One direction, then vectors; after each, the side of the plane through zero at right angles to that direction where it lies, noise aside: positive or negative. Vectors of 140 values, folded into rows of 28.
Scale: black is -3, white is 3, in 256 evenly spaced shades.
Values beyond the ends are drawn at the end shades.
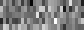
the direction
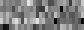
negative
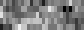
positive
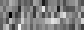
positive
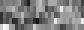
positive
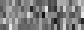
negative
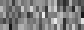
positive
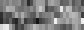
positive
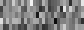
negative
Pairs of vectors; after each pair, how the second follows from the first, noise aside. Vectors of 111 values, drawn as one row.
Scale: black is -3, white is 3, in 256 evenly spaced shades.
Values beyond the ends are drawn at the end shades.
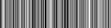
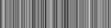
shrunk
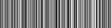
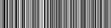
wrapped around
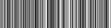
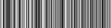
wrapped around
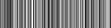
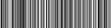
wrapped around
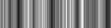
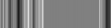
partly zeroed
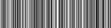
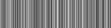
shrunk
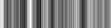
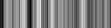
negated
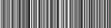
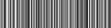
wrapped around
